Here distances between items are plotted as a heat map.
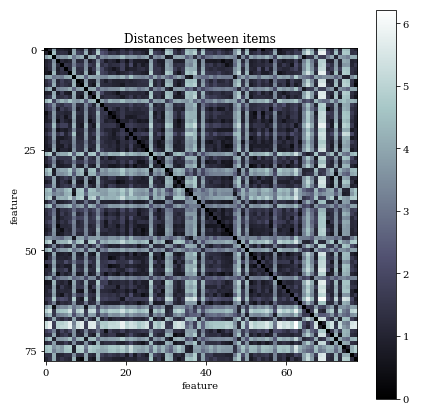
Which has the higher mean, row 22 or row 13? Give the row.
13
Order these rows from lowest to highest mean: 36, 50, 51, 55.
51, 55, 50, 36
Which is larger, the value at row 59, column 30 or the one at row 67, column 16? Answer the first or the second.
the first
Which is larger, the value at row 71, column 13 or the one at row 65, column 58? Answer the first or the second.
the second
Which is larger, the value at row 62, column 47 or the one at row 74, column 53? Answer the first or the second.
the first
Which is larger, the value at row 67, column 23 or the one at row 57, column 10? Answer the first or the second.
the second
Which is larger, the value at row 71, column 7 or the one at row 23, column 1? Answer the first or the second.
the first
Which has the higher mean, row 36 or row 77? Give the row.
36
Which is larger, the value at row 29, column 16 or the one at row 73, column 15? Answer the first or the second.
the second
